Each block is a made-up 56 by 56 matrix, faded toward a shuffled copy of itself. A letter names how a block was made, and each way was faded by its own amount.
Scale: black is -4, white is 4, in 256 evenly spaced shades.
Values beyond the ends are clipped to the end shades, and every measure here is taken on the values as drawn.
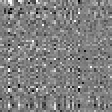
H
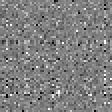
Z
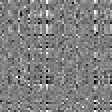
H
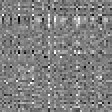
H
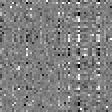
H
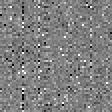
Z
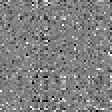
Z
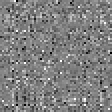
Z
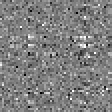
Z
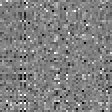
Z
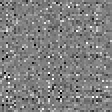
Z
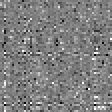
Z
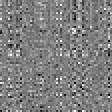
H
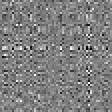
H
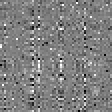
H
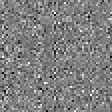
Z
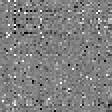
Z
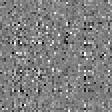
Z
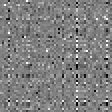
H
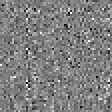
Z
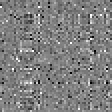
Z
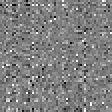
Z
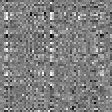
H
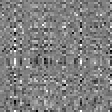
H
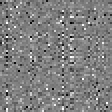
Z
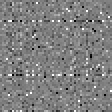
Z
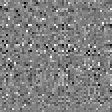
Z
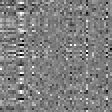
H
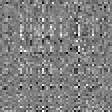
H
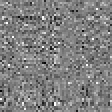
Z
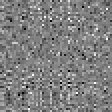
Z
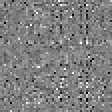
Z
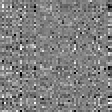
H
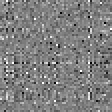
Z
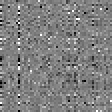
H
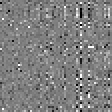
H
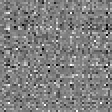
Z
